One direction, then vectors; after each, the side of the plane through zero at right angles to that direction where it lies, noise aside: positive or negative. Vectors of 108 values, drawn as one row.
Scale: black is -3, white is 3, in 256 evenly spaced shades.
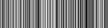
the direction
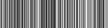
negative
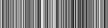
positive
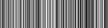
positive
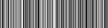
positive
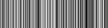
positive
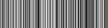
positive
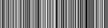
positive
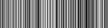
positive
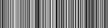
positive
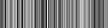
negative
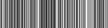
negative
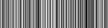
positive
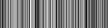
positive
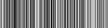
negative
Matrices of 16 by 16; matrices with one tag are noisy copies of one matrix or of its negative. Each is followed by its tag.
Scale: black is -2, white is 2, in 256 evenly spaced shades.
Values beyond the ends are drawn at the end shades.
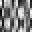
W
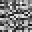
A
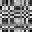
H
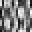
W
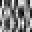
W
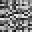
A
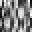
W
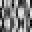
W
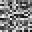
A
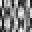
W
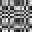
H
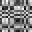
H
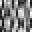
W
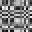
H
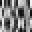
W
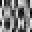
W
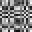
H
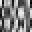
W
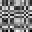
H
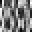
W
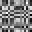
H
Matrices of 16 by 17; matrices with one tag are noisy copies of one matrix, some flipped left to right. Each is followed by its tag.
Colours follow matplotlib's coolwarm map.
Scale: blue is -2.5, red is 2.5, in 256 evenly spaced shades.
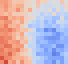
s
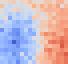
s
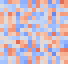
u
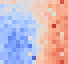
s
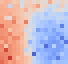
s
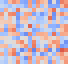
u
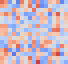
u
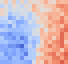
s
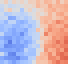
s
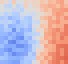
s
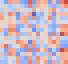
u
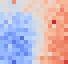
s
